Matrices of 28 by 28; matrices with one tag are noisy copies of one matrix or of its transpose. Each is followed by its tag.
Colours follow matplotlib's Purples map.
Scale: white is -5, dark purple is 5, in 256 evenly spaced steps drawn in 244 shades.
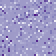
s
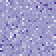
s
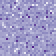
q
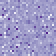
q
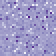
q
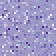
q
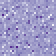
q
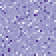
s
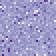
s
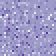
q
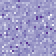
q
